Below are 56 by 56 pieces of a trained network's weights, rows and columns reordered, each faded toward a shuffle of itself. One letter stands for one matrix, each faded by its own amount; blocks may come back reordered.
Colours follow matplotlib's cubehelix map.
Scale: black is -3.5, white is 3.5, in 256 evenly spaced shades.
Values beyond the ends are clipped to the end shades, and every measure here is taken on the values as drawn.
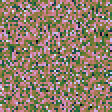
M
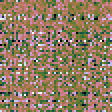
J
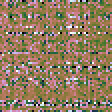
J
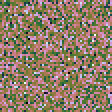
M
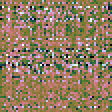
J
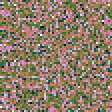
M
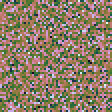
M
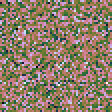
M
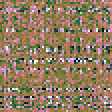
J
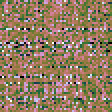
J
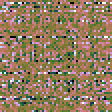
J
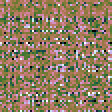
J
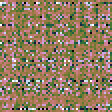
J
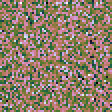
M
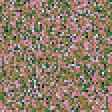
M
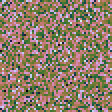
M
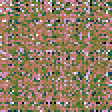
J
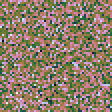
M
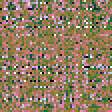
J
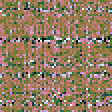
J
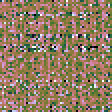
J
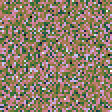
M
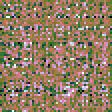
J
